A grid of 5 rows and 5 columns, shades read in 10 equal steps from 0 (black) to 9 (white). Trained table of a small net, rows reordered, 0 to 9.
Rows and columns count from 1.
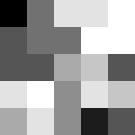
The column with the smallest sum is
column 1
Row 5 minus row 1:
6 4 -3 -7 -6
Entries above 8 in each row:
1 2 0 1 0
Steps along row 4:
up down up down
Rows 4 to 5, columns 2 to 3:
9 5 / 8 5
